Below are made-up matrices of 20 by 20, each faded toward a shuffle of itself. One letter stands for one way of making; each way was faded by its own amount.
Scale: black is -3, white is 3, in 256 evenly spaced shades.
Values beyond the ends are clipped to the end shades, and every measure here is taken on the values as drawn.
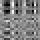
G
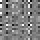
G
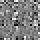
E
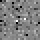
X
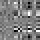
G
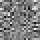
E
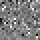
X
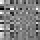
G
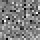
X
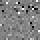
X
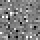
X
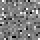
X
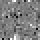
X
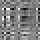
G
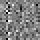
E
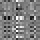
G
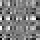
G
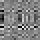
G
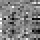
E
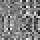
E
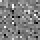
X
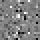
X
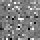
X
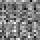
E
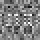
E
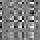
G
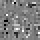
X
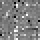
X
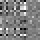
G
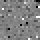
X
